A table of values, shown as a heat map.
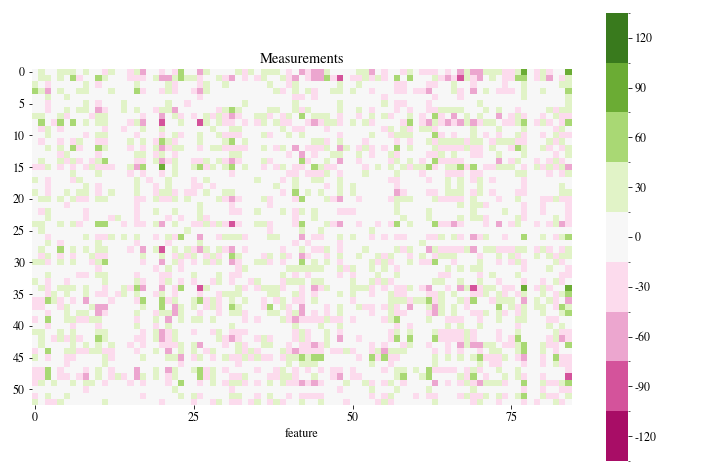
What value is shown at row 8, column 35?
-30
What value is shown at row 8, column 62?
-60
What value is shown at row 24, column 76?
30
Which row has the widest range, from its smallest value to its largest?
34
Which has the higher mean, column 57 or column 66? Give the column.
57
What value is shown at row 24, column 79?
-30
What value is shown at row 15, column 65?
30
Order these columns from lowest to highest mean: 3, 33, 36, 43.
43, 33, 3, 36
